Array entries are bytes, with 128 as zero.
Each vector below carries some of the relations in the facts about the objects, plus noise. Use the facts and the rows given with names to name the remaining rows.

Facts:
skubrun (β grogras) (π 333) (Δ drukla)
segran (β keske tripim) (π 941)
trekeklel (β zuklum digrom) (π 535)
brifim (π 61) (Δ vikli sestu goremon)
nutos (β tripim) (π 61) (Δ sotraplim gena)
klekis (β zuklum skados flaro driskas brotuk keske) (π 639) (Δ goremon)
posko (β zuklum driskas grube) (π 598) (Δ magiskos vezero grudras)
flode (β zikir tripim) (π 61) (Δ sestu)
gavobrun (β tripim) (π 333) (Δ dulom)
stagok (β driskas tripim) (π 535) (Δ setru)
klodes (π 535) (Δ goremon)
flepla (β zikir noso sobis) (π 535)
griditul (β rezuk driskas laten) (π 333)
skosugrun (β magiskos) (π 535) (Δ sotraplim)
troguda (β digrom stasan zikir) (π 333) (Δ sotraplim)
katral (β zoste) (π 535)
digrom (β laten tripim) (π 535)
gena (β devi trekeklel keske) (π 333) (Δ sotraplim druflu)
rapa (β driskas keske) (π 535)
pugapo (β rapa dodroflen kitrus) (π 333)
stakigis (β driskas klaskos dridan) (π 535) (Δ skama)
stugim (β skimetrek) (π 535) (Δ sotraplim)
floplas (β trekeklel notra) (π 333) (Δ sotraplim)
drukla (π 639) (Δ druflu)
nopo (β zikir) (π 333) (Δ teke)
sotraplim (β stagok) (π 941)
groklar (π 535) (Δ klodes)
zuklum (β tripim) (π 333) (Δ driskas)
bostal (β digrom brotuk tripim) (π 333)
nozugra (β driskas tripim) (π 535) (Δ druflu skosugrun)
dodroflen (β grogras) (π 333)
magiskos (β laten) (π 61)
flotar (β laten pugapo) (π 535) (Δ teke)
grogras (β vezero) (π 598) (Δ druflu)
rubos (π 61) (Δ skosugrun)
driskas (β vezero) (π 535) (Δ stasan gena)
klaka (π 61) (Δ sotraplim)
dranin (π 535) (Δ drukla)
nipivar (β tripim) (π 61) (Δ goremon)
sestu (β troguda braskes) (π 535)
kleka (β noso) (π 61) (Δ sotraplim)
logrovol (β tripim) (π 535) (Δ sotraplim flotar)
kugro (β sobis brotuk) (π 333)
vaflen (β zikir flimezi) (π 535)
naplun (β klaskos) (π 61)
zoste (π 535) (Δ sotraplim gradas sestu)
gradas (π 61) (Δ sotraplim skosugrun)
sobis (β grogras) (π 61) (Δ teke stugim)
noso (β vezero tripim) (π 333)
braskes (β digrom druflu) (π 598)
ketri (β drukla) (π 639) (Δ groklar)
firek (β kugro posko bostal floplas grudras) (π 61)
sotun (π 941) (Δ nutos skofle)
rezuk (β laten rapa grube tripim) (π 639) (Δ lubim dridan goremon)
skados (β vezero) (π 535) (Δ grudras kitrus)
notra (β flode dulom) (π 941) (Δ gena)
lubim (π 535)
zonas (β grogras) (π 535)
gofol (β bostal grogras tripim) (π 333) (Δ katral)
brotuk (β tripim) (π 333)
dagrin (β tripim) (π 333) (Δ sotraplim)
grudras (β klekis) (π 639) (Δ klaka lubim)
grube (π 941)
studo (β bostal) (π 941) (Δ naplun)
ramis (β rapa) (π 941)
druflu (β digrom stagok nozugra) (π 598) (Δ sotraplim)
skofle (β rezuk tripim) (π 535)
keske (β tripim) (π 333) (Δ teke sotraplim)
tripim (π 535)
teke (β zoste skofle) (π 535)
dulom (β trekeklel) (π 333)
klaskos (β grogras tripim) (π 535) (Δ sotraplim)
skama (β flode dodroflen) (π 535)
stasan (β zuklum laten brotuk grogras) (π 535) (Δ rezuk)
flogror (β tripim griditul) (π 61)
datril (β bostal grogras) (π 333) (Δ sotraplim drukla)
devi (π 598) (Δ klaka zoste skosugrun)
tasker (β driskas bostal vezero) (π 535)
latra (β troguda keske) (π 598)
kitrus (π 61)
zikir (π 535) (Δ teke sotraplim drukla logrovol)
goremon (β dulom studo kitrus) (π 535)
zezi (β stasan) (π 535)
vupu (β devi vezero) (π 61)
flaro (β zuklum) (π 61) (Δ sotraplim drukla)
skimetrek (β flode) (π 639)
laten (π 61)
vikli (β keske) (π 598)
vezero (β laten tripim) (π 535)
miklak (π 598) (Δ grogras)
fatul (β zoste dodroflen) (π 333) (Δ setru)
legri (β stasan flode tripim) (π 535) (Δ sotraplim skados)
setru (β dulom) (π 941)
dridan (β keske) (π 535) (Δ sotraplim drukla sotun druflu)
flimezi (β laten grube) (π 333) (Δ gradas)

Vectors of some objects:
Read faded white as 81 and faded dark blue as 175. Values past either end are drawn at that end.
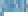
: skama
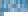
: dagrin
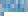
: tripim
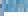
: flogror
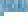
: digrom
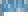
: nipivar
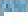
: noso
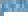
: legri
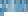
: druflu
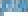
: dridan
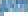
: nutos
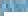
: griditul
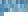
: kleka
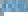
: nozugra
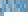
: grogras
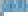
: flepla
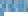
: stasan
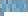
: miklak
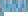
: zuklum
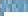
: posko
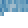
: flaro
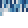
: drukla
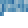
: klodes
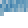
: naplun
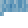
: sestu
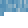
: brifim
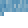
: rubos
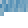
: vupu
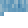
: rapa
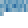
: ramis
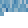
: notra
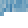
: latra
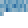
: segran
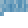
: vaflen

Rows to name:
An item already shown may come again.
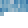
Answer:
gena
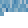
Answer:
notra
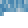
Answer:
nipivar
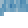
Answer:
stakigis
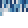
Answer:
drukla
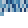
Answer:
katral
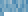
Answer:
zuklum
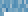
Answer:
sotun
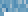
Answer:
studo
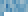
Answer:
dulom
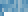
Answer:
sobis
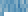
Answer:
skofle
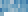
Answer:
gena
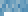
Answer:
dranin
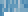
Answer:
nopo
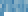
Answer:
groklar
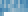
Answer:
datril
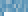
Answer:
grudras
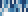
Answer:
ketri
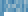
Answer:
klekis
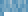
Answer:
flimezi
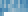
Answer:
datril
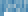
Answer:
rezuk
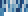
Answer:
skosugrun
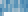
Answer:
skubrun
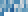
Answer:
skimetrek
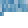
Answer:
goremon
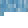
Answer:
brifim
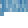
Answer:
klaskos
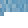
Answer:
miklak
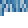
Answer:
zoste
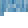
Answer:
rezuk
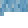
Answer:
dranin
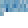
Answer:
setru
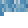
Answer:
flotar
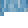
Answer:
keske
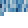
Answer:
magiskos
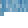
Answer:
klaskos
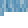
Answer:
dodroflen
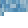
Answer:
laten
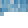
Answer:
gena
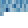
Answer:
sotraplim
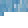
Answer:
flode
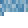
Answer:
devi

